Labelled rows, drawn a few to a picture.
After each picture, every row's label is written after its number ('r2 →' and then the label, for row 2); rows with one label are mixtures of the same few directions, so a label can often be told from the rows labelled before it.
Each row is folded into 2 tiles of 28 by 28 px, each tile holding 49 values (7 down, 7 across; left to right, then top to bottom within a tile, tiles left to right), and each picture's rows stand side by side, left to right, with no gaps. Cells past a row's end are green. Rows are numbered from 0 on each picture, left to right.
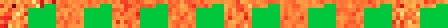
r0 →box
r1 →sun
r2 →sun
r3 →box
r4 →box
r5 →box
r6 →box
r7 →sun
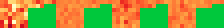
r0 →sun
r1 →sun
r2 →sun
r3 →box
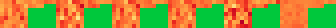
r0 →box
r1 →box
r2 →box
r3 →box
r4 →sun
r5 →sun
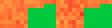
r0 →sun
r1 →sun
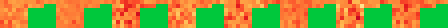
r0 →sun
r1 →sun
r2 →sun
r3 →sun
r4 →box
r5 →sun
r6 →box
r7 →sun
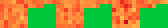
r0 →box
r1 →sun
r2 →sun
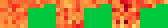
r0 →sun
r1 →sun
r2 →sun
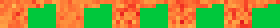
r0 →box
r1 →box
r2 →sun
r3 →sun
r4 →sun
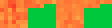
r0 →sun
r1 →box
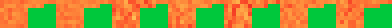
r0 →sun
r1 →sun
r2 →box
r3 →sun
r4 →box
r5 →sun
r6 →sun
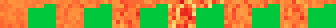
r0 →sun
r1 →box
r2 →sun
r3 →box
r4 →box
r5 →box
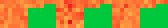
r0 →box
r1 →sun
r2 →box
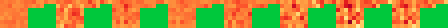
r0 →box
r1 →box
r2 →sun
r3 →sun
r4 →sun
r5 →box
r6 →sun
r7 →sun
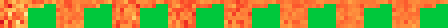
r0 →sun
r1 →sun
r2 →box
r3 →sun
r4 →sun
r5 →sun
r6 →box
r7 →sun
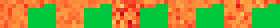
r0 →box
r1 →sun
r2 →sun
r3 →sun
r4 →box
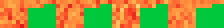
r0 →sun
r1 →box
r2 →box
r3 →sun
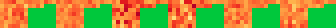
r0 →box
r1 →box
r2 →sun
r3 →box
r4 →sun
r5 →sun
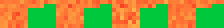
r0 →box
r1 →box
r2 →sun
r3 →box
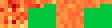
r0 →sun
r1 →box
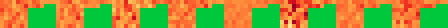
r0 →box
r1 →box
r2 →box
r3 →box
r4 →sun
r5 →sun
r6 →box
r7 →sun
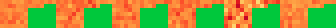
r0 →sun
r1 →box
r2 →box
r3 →sun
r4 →box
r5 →sun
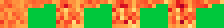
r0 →sun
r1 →sun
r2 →sun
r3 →sun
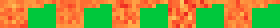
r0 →sun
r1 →sun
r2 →sun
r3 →box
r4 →box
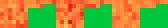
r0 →sun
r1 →sun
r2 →box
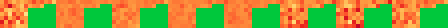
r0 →sun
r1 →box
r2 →sun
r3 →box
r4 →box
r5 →sun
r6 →sun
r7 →sun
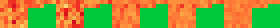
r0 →sun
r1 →sun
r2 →box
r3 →box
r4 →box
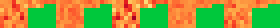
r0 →box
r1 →box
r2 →box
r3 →sun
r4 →sun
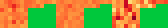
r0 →sun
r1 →box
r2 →box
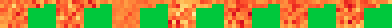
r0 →box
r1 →box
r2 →box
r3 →sun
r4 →sun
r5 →sun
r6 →sun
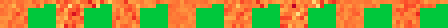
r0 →box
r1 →box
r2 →box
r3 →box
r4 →box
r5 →box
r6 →box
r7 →sun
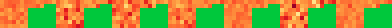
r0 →sun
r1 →sun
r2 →box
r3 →sun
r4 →box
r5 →box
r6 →box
